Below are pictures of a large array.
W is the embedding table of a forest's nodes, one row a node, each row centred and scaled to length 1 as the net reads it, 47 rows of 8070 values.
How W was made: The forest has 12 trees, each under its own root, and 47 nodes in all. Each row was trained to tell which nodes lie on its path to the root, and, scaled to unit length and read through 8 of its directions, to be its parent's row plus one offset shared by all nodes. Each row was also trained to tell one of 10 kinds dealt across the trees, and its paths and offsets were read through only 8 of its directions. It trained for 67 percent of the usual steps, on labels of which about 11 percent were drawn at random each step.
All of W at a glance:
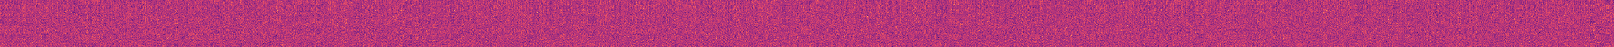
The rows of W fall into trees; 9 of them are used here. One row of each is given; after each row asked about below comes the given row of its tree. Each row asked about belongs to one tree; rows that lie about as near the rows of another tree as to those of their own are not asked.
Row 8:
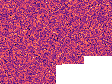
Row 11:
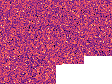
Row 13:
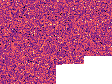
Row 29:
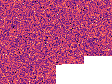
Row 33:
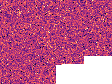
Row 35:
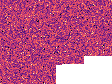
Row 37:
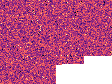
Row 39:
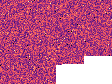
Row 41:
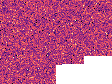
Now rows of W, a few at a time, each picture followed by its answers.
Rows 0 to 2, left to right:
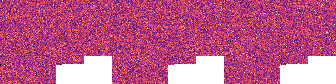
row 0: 37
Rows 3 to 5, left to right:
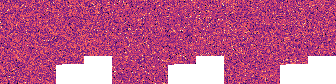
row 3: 35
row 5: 33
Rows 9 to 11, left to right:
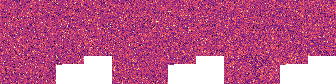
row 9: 35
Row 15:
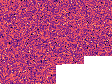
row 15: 33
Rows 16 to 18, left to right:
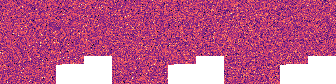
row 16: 8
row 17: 37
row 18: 8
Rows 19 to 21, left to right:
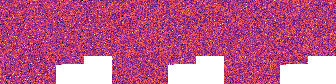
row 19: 39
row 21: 35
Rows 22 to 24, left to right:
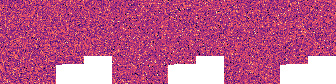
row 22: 35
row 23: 37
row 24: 13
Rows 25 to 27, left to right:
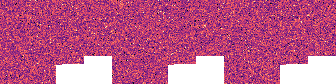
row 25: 37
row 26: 33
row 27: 13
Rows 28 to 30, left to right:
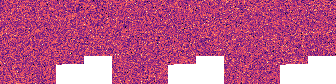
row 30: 29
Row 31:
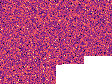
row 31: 8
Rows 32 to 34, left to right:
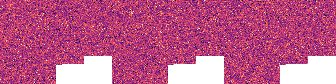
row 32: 8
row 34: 37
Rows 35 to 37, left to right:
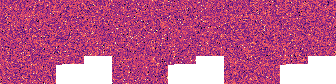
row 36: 41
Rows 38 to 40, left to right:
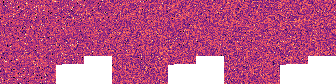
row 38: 41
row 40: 13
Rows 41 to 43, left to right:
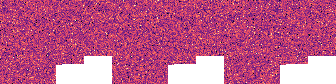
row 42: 35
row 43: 33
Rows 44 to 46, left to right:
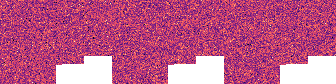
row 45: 13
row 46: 33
